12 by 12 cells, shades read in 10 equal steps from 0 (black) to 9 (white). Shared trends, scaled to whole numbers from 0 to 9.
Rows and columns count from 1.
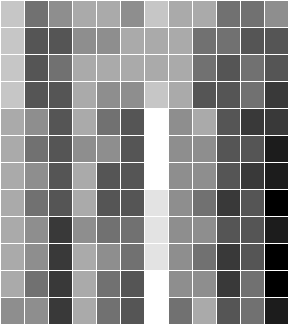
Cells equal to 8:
3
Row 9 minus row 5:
0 0 -1 -1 0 1 -1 0 -1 0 1 -1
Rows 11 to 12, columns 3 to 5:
2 6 4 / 2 6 4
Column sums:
75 50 35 69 54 48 95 63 57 35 39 19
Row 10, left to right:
6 5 2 6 5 4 8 5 4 2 3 0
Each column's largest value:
7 5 5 6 6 6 9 6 6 4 4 5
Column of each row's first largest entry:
1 1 1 1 7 7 7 7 7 7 7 7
